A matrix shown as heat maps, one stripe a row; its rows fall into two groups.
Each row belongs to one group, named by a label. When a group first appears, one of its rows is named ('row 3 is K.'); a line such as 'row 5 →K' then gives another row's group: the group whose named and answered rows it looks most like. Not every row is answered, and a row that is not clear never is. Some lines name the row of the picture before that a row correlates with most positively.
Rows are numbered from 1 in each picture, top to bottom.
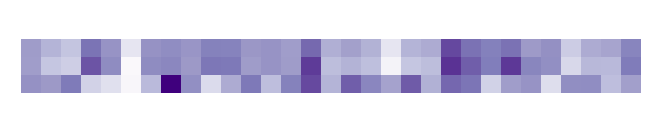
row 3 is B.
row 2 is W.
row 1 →W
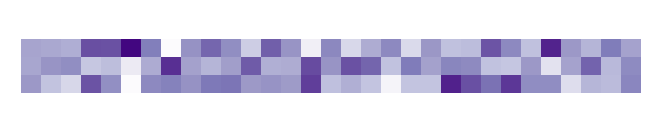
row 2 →B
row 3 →W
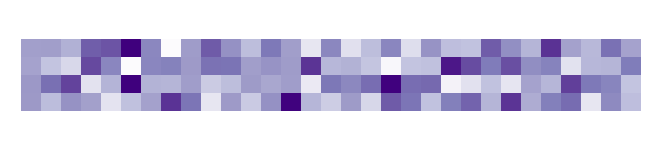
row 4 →B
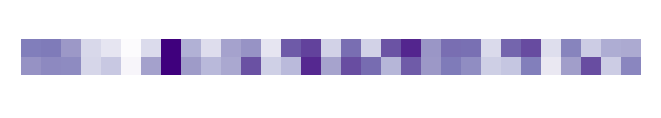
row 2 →B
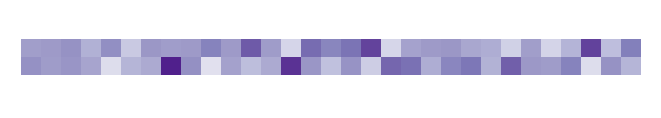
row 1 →B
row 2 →B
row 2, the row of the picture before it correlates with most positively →1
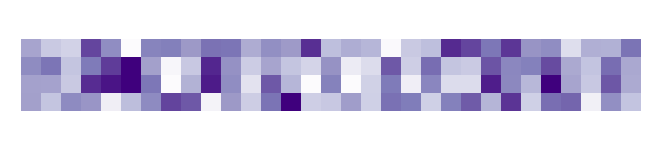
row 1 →W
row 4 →B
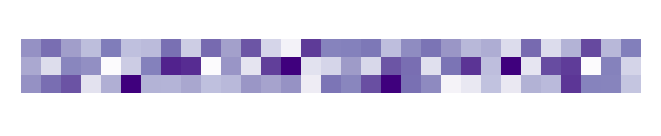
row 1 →B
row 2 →B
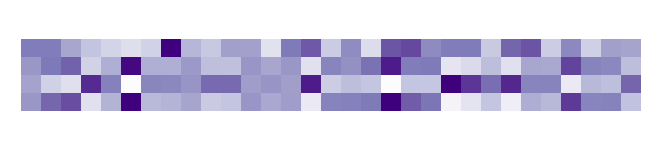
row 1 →B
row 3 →W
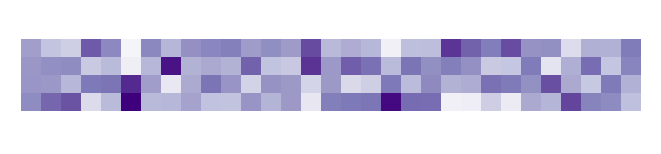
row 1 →W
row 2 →B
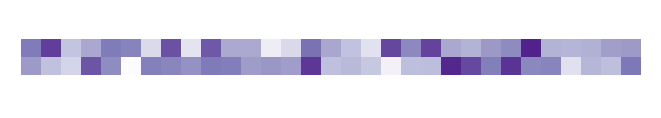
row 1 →B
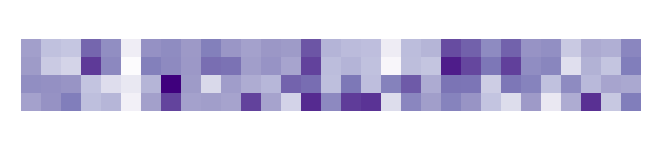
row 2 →W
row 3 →B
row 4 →B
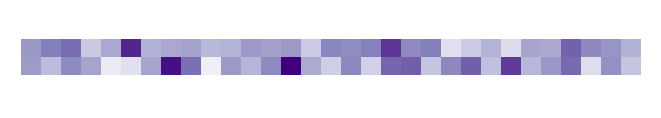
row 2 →B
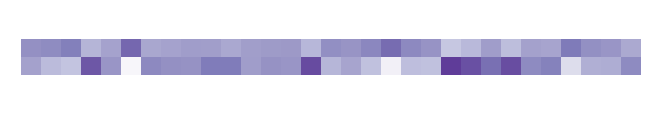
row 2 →W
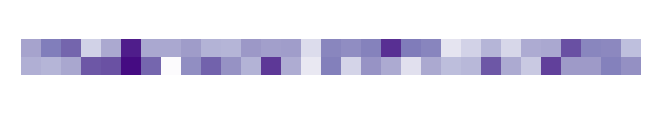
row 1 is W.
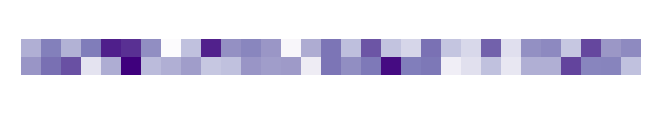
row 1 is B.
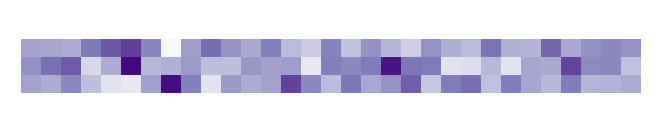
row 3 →B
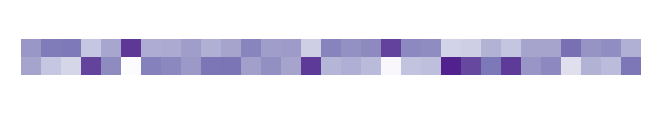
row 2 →W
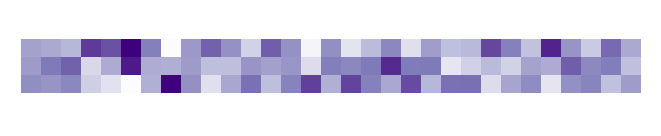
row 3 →B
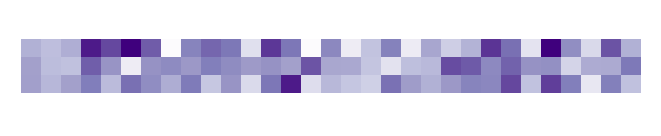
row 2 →W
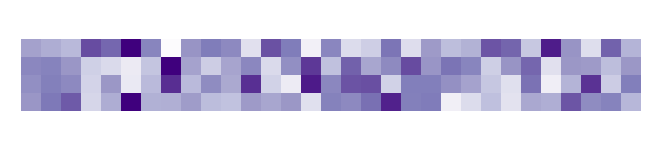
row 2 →B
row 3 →B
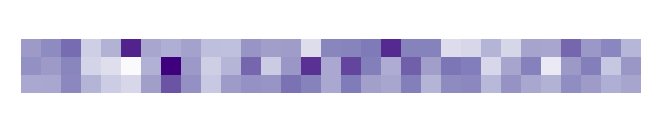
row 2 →B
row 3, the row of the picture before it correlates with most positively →2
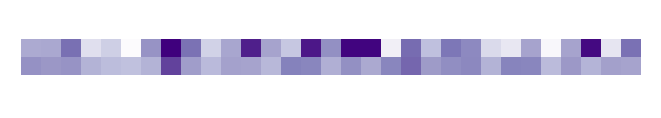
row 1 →B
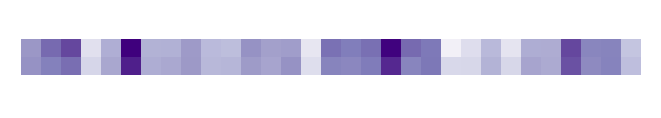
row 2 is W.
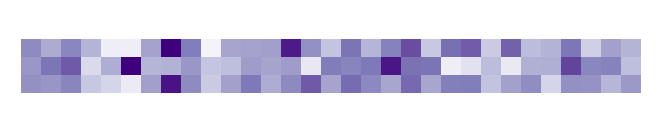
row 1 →B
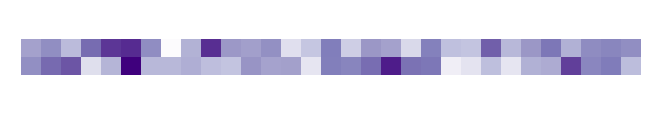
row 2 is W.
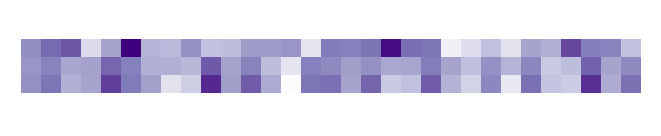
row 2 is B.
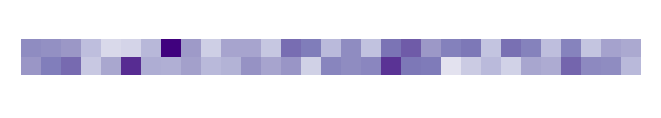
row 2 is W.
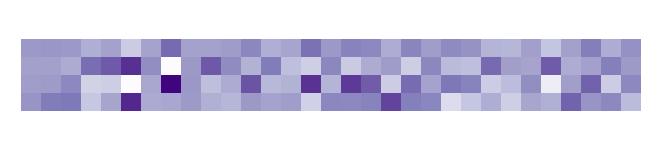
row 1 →B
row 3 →B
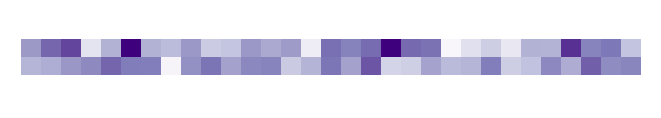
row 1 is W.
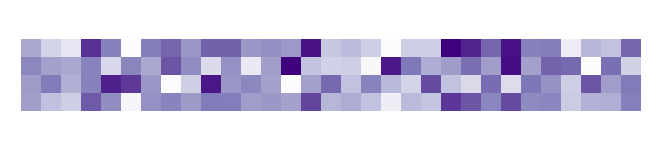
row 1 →W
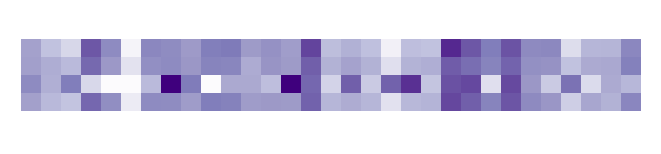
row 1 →W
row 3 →B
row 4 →W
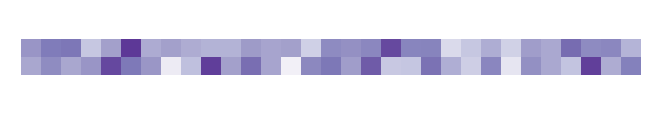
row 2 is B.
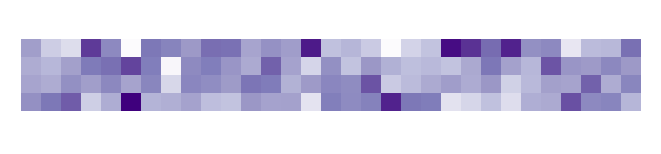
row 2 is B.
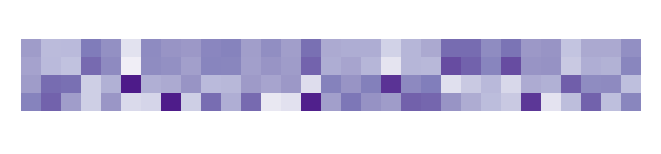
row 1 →W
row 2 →W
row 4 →B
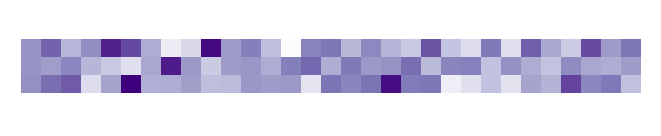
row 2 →B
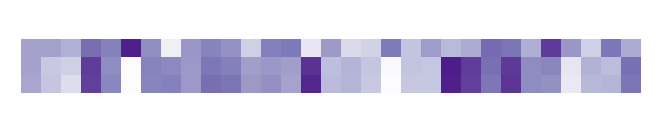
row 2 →W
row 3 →W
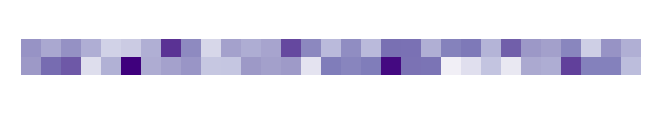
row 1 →B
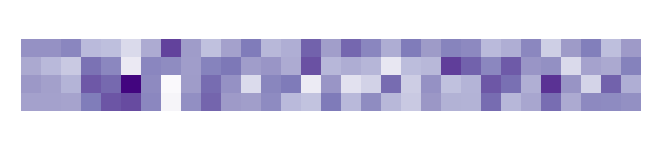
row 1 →B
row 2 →W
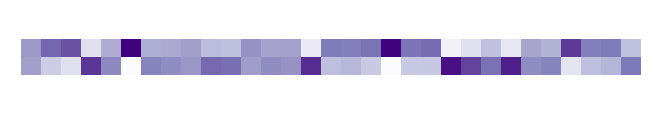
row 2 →W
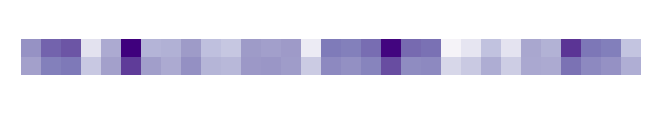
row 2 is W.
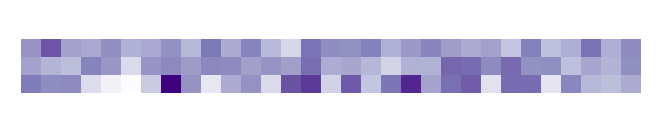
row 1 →B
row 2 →W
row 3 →B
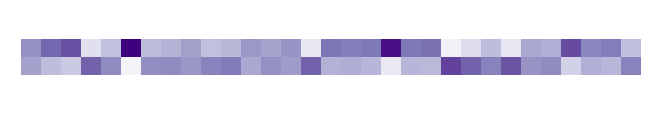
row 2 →W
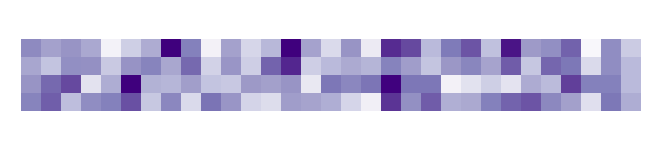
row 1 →B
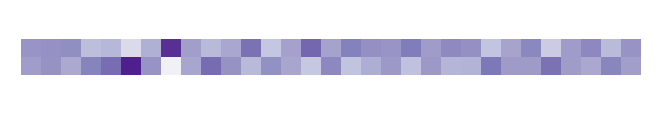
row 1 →B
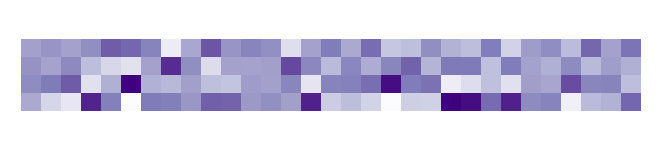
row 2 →B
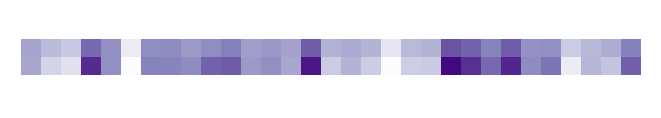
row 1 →W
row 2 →W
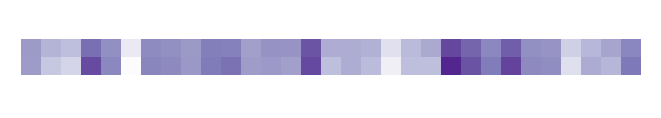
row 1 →W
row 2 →W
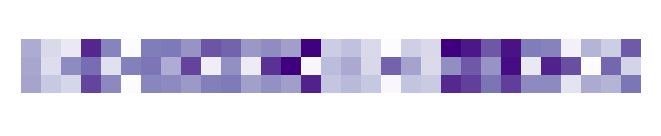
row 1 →W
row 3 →W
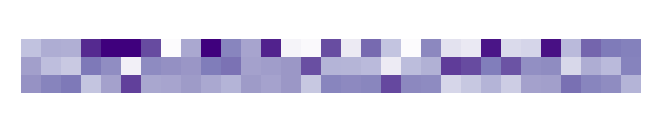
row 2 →W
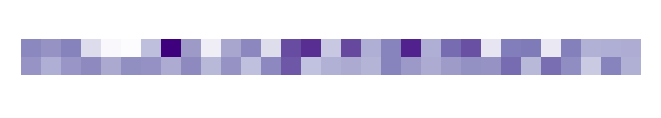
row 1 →B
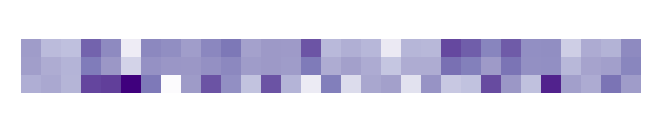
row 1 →W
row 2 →W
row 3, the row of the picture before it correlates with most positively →2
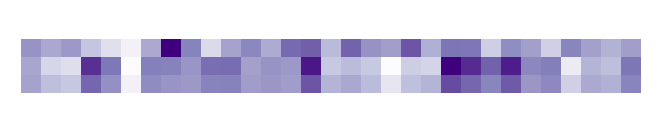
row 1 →B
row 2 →W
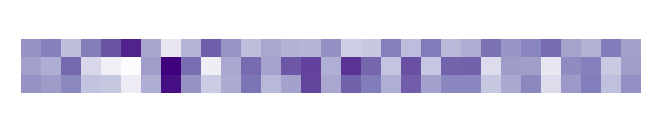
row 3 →B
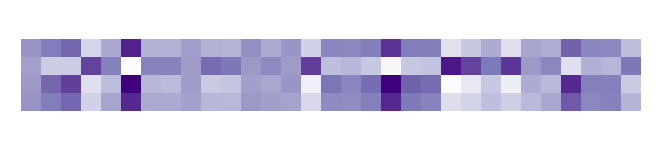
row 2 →W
